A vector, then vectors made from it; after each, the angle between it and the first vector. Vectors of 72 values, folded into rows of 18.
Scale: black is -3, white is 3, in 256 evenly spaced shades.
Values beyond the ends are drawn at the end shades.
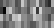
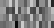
partly opposed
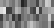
nearly opposite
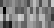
partly aligned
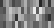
partly aligned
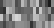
nearly parallel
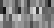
nearly parallel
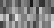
partly aligned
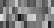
orthogonal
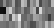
nearly parallel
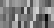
orthogonal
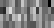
nearly parallel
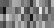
partly aligned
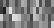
nearly parallel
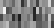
nearly opposite
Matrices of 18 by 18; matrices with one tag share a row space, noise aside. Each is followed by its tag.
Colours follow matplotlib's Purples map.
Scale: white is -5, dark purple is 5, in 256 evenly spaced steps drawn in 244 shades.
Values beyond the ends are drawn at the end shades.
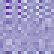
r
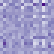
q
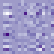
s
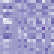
s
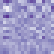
s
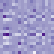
s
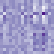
q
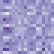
s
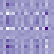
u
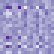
r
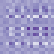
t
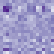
s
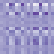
t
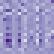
r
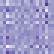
u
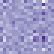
q
